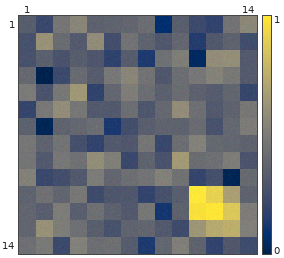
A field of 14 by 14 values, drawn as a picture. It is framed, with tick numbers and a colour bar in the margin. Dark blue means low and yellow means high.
In the bottom right lies a patch that is higher than the rest. The bottom right is the ninth with the highest average. The bottom right is the roughest part.
